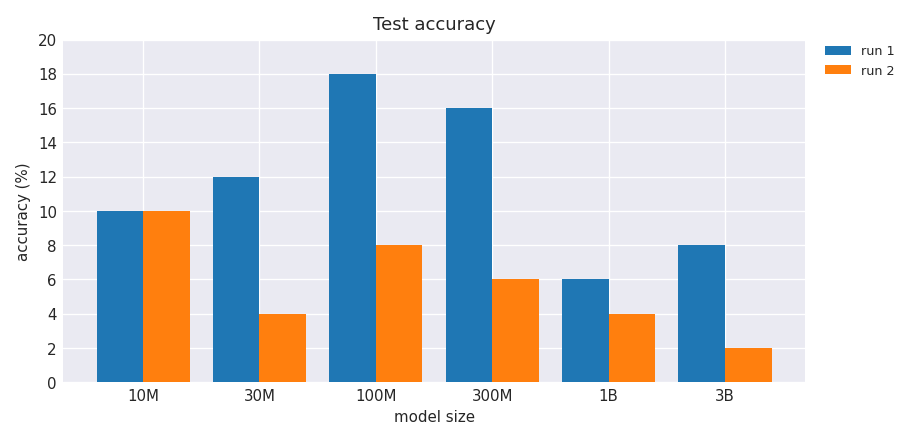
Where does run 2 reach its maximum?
10M
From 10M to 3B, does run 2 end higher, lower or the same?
lower
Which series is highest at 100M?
run 1
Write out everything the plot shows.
Title: Test accuracy
x-axis: model size, ticks 10M 30M 100M 300M 1B 3B
y-axis: accuracy (%), ticks 0 2 4 6 8 10 12 14 16 18 20
Legend: run 1, run 2
Values:
run 1: 10 12 18 16 6 8
run 2: 10 4 8 6 4 2
